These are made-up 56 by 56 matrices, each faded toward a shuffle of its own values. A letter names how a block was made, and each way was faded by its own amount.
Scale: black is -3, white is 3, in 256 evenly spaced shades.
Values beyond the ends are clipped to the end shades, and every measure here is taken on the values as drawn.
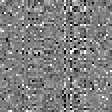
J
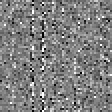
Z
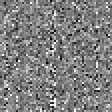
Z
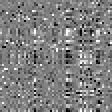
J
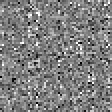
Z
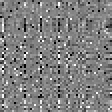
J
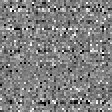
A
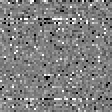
A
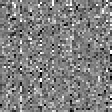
Z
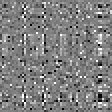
J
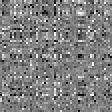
J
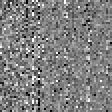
Z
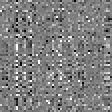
J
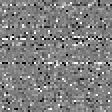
A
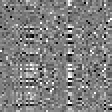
J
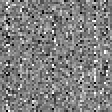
Z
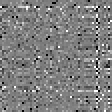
J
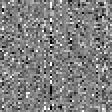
Z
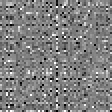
J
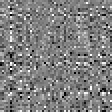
J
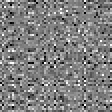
J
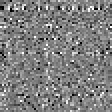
A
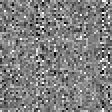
Z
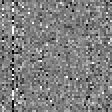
Z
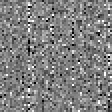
Z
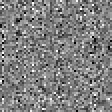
Z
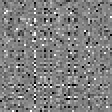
J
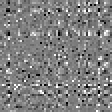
J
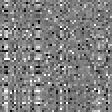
J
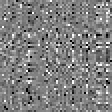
J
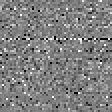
A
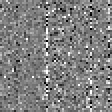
Z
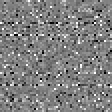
A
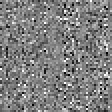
Z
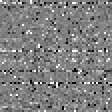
A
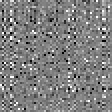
J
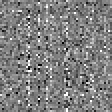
Z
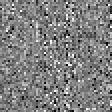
Z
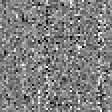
Z
